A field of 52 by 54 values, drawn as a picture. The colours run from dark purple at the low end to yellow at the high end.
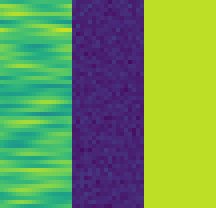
It is made of 1 by 3 panels. Panel 1,1: high, streaked across. Panel 1,2: very low, fine-grained, faint in contrast. Panel 1,3: very high, flat.
